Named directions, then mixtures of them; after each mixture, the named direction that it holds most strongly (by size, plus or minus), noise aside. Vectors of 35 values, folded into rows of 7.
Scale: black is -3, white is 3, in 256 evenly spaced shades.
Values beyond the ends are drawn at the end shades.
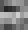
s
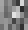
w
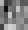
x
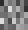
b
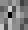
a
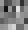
x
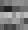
s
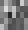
x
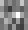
w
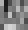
x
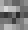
s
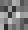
a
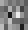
a
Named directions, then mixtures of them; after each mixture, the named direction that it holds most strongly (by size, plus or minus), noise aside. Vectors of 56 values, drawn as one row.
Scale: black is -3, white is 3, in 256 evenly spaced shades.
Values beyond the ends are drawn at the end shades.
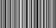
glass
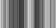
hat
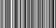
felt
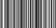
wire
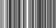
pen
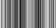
hat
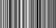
pen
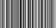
glass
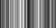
hat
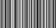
glass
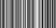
wire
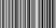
wire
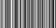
felt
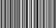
glass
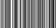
felt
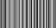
glass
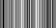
wire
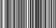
wire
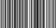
glass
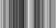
hat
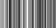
pen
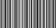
glass
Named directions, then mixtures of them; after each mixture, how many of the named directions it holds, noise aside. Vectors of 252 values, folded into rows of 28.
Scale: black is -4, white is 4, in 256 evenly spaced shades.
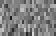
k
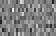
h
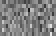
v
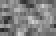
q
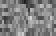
two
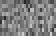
three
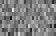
three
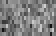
two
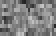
two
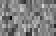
two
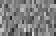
one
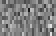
one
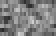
one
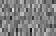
two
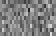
one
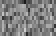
three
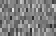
two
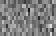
one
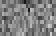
two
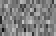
two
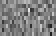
one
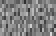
three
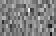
one
